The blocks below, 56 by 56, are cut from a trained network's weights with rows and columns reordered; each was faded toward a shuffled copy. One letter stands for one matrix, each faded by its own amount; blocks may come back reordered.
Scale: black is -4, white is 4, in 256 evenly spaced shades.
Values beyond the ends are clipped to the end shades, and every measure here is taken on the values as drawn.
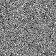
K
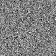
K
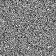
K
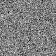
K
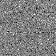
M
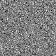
K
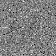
M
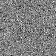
K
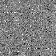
M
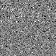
M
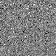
M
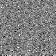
M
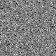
M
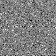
M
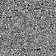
M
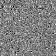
M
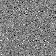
M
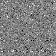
M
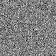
K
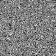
K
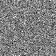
K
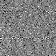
M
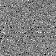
M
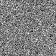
K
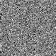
K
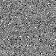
M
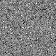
M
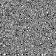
M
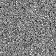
K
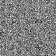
K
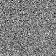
K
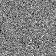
K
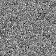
K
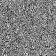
K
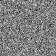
K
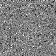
M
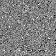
M
